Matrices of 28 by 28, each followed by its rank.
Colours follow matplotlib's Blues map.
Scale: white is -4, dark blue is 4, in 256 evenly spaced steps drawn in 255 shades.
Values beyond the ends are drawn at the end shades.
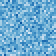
full rank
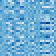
three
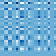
one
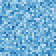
full rank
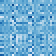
three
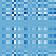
one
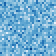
full rank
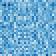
five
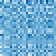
three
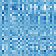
three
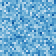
full rank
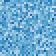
full rank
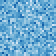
full rank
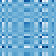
one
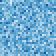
full rank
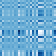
one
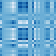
one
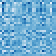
three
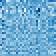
five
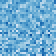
five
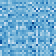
five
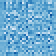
five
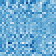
five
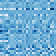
three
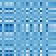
one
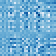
three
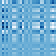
one
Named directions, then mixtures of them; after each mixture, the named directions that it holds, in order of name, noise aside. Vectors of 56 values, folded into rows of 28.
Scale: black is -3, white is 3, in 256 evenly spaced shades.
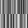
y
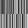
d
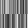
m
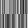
m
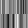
m, y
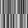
y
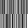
d, m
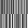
d, y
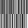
d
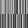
d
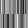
m, y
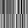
d, y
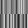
y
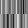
m, y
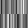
m, y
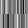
m, y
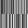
d, y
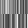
m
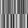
y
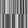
m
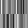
m, y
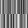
y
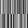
d, y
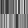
d, m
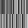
d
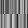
m
